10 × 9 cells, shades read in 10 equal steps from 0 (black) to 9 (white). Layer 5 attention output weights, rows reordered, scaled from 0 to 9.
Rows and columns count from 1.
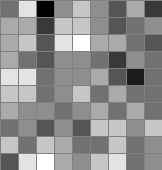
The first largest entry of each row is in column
2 4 5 1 1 1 1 6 1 3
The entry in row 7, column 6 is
6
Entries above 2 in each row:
7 8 9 8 8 9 9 9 9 9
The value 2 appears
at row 1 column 9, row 2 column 3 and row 4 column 7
